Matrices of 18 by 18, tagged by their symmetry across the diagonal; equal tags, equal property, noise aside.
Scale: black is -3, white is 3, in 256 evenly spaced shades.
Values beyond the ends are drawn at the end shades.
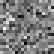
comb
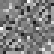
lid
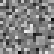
lid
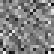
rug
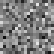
rug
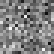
rug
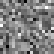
rug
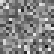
lid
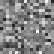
comb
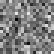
comb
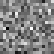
comb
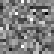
comb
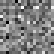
rug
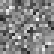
lid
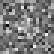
lid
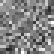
lid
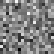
comb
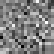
rug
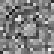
lid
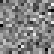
comb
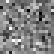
rug
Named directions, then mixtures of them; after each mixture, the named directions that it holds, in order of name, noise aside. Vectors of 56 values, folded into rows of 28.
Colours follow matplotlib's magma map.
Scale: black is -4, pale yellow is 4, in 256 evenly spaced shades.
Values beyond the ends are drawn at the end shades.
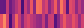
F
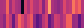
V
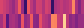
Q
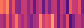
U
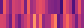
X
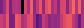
F, V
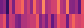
U, V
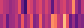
Q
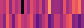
V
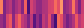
X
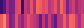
F, U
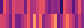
X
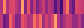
F, X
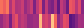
Q, U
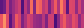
F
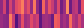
F, U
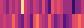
Q, V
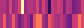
V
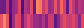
F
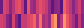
Q, X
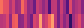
U, V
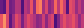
F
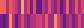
F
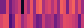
F, V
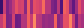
U, X
